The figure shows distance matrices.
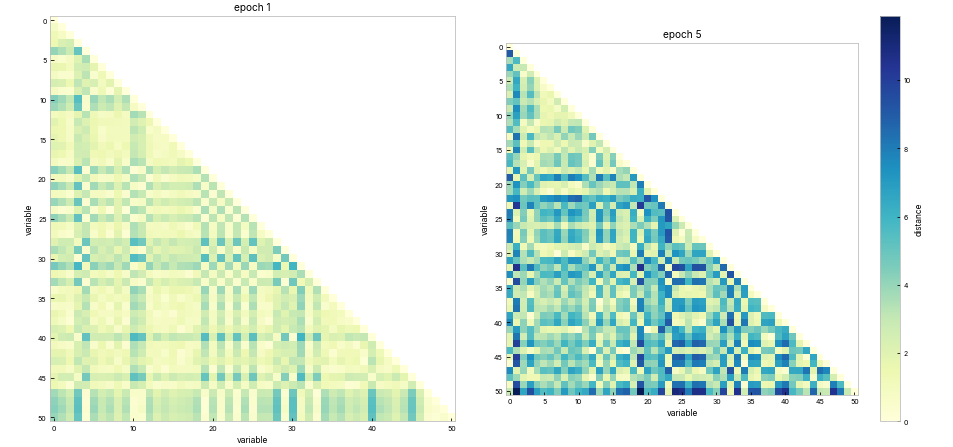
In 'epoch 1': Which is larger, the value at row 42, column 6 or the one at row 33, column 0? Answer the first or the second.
the second
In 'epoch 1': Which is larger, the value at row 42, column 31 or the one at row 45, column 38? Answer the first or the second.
the first
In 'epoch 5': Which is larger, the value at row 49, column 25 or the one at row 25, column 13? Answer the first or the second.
the first
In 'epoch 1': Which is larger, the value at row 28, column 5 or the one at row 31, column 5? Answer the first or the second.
the second
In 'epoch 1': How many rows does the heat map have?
51
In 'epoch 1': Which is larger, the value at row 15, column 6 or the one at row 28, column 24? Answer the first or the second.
the second
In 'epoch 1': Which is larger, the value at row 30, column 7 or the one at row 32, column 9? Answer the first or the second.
the first
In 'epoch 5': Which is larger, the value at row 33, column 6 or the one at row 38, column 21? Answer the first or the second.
the first
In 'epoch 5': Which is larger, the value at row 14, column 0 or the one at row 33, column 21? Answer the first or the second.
the second
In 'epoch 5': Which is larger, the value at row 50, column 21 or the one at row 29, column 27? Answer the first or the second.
the first
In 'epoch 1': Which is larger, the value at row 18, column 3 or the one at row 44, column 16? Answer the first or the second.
the first
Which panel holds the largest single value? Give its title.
epoch 5
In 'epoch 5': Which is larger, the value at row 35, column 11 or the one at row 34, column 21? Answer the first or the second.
the second
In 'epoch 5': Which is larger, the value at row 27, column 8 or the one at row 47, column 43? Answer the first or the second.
the second
